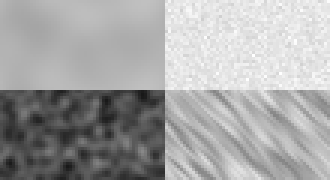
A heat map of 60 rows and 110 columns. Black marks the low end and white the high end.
The table splits into 2 rows of 2 panels. Panel 1,1: high, smooth, faint in contrast. Panel 1,2: very high, fine-grained, faint in contrast. Panel 2,1: low, blotchy. Panel 2,2: high, slanting down to the right.
